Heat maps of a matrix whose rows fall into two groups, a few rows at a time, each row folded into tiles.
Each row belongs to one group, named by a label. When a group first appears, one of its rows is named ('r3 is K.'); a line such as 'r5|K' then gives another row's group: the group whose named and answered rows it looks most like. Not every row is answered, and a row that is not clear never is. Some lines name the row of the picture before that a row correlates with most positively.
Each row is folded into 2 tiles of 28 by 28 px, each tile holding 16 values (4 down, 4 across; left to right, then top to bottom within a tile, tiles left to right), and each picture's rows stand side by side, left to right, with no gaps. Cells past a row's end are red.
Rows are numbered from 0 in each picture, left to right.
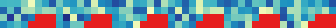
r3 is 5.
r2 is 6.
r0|5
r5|6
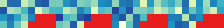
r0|6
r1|6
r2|5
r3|6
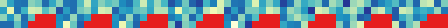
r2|5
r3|6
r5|6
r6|6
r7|6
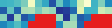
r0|5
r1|5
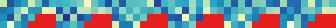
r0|5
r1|5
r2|6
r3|6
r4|6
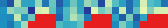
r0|6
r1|6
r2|5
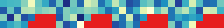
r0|5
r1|6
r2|5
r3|6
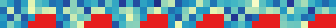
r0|5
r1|6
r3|5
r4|5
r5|6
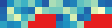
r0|6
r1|6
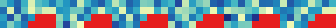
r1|6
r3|6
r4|6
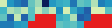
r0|5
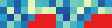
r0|5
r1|5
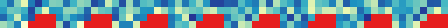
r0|6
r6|6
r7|6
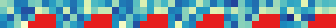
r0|6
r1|5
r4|6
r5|6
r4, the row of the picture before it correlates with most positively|4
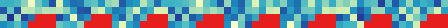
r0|5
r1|6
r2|5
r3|5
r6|6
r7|6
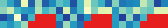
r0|6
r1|5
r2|5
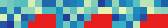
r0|5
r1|5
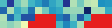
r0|6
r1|6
